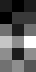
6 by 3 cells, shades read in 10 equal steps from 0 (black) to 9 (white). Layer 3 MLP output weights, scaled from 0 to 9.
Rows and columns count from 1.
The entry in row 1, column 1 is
1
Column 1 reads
1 0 4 7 5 4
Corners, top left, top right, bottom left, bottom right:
1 1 4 3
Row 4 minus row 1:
6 5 8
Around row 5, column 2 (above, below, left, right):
5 5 5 5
